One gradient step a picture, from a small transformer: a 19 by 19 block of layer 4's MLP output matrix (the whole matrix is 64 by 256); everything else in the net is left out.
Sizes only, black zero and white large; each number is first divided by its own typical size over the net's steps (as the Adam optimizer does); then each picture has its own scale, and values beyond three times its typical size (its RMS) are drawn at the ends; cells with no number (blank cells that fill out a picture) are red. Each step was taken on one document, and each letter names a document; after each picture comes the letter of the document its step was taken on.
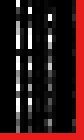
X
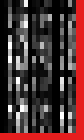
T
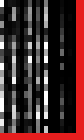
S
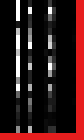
X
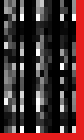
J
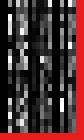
T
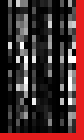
T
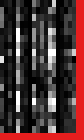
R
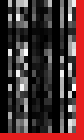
T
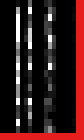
X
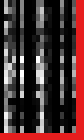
J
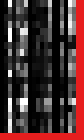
T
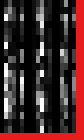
J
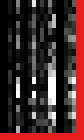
R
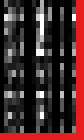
J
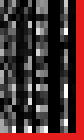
S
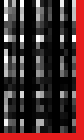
J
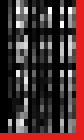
T
